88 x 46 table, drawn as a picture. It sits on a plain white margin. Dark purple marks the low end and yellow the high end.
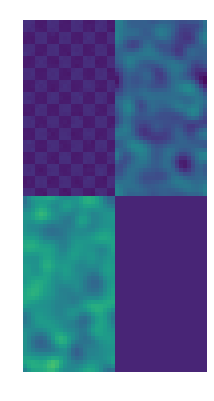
The table splits into 2 rows of 2 panels. Panel 1,1: very low, checkered, faint in contrast. Panel 1,2: low, blotchy. Panel 2,1: middling, blotchy. Panel 2,2: very low, flat.
